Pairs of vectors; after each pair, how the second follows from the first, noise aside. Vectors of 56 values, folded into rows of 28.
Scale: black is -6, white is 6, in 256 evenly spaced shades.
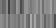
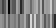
scaled up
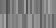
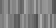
shuffled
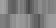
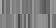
shuffled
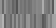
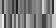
scaled up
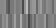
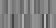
shuffled
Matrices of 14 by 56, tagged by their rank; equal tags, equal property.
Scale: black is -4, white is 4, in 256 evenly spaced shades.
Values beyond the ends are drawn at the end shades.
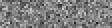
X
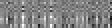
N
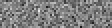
X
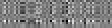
N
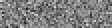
X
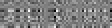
N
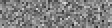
X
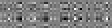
N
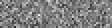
X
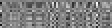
N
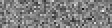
X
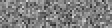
X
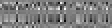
N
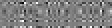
N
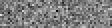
X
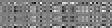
N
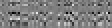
N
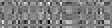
N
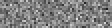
X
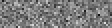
X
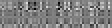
N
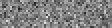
X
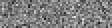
X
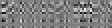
N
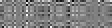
N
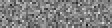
X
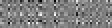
N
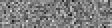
X
